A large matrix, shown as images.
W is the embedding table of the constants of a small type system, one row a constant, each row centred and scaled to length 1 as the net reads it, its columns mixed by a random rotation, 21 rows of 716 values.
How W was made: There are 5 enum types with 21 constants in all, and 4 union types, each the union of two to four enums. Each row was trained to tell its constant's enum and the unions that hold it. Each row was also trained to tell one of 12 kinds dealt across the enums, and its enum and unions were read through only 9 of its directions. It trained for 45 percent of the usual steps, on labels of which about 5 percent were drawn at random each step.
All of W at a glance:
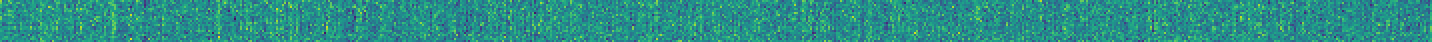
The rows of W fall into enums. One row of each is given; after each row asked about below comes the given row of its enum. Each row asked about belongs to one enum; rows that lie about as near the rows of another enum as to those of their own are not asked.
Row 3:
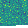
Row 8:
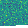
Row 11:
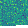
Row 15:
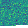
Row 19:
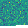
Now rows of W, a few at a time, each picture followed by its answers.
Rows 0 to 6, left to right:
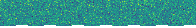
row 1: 8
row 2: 19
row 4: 11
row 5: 11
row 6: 8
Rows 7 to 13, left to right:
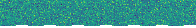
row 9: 8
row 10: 8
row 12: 15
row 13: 11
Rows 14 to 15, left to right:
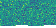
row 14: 11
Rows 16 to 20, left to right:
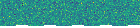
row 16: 19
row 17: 3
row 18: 19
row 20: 15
